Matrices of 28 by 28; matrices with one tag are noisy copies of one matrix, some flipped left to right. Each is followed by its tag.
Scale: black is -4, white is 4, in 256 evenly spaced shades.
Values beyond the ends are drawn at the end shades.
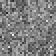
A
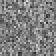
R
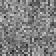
A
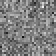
A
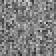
R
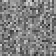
R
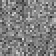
A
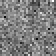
A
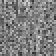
R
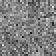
A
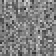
R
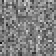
R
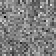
A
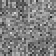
A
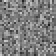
R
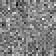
A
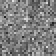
A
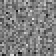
R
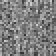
R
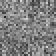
A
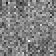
A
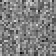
R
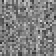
R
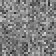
A
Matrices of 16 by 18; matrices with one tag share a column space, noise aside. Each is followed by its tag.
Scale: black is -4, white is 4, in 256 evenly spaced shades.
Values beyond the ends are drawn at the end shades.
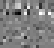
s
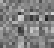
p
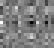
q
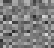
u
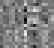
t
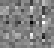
q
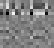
s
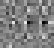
q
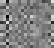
u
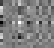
q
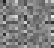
u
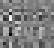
p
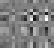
p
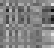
t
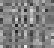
t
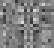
t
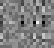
q
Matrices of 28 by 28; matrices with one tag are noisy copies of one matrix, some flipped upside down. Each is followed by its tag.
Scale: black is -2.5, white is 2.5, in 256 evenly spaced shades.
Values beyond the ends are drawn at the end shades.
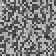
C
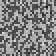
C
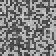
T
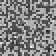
T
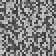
C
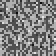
C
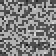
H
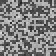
H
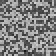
H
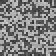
H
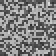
H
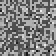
T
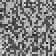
C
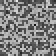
H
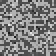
H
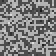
H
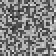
T
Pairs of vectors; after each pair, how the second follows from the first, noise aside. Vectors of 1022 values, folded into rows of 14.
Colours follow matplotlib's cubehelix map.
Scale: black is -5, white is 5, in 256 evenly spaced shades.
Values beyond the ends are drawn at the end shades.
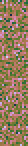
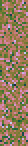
shuffled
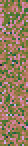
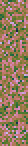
shuffled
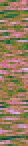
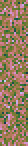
shuffled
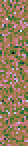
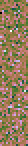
shuffled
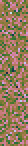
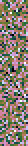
scaled up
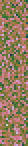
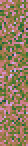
shuffled
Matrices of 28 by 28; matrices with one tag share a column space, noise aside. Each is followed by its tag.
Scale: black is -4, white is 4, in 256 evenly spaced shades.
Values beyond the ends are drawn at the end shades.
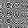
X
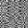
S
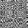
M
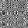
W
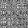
W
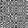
S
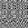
M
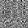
M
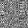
W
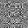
X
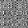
W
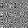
X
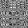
W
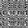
W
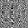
M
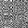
S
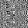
W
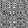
W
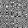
X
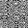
S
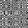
W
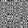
S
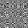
X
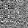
M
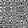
S
